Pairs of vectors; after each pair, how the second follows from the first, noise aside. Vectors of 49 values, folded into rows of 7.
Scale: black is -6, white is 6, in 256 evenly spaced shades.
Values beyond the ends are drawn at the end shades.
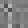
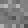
shuffled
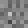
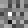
scaled up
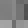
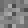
shuffled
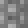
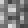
scaled up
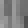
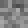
shuffled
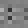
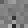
shuffled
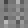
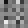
scaled up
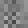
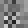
scaled up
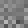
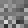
scaled up
